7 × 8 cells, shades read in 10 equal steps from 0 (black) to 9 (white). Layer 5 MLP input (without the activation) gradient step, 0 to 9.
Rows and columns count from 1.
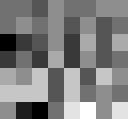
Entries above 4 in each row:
3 3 3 2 6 5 5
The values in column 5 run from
2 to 8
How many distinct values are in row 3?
5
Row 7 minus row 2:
1 -4 -4 -1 5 4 2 4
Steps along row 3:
up up up down up down up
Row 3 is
0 2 3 5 2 6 3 6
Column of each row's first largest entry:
4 2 6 4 3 1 6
